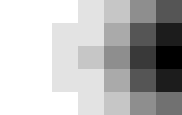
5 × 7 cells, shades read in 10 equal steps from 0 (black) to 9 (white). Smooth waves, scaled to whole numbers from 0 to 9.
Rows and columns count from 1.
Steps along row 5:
same same down down down down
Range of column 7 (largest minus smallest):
4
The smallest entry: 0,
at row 3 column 7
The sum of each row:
50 44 40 44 51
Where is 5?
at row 1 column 6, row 3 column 5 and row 5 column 6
